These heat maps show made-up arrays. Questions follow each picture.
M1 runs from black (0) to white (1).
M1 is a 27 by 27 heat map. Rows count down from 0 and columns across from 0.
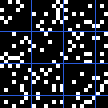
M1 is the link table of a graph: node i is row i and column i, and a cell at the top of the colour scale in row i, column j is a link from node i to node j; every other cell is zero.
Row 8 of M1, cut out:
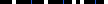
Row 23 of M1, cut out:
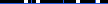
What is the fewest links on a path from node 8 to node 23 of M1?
4
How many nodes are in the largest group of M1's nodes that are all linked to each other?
6
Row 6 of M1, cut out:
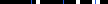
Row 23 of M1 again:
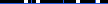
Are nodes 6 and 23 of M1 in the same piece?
yes
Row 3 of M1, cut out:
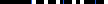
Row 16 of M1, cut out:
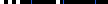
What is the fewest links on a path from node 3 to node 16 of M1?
2
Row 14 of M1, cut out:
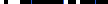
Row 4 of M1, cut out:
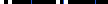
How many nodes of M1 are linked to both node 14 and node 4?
3
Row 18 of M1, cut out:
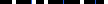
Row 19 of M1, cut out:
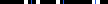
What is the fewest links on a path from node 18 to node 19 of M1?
3
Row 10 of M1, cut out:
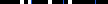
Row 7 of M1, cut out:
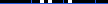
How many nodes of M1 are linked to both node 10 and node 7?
2
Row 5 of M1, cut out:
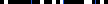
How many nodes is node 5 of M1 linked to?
7
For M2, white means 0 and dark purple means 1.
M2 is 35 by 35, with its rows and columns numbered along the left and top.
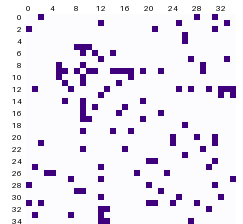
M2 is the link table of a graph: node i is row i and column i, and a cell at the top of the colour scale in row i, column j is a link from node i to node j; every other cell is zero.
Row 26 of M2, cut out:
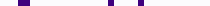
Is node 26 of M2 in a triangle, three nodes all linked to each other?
no
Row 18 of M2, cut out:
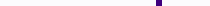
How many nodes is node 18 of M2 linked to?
1
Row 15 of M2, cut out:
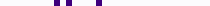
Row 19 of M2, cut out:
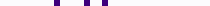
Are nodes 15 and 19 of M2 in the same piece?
yes
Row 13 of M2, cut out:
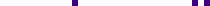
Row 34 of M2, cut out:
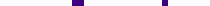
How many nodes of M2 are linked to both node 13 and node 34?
1
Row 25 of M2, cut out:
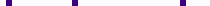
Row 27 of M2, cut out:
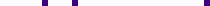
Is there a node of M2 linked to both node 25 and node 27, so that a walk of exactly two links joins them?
yes
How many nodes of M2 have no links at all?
0
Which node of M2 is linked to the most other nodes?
node 9
